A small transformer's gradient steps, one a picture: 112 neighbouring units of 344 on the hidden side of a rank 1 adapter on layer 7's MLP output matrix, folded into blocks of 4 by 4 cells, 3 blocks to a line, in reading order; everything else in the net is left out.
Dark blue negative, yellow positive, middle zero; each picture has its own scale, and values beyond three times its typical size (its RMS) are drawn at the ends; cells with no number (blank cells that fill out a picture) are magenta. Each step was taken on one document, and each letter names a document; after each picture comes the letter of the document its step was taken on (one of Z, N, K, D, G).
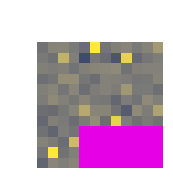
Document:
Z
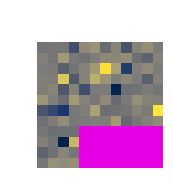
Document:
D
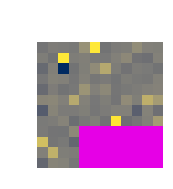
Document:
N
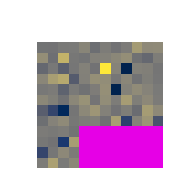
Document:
D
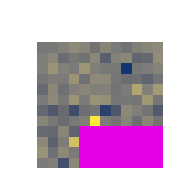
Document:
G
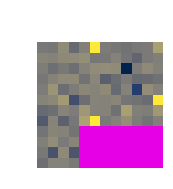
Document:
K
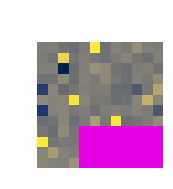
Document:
N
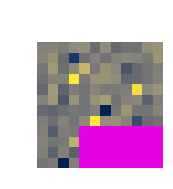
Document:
G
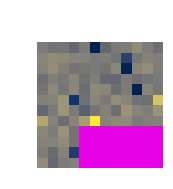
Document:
K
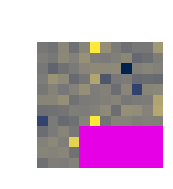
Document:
K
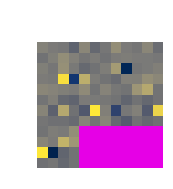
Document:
D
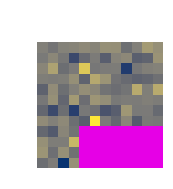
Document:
G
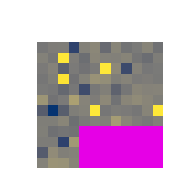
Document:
D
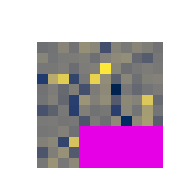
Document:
D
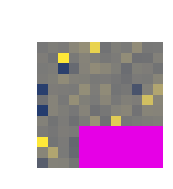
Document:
N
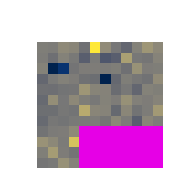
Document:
Z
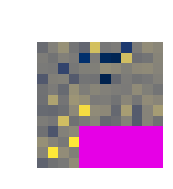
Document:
Z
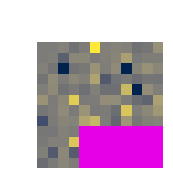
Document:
K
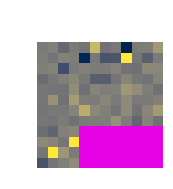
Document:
Z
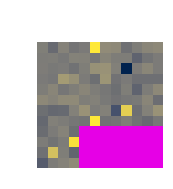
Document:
K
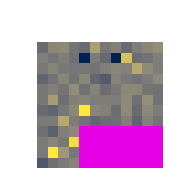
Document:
Z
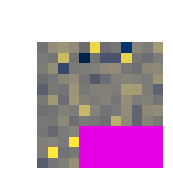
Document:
Z
